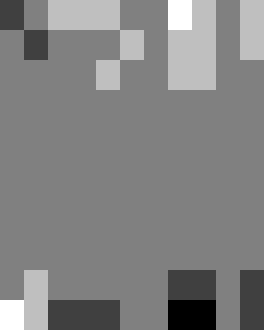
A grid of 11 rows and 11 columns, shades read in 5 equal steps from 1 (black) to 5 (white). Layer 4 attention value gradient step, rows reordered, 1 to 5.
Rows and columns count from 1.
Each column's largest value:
5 4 4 4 4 4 3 5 4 3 4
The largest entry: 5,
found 2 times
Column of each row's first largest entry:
8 6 5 1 1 1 1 1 1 2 1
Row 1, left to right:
2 3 4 4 4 3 3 5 4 3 4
